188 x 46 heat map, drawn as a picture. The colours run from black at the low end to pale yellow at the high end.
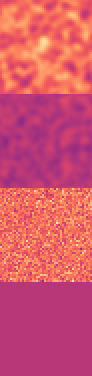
The table splits into 4 rows of 1 panel. Panel 1,1: high, blotchy. Panel 2,1: middling, blotchy, faint in contrast. Panel 3,1: high, fine-grained. Panel 4,1: middling, flat.
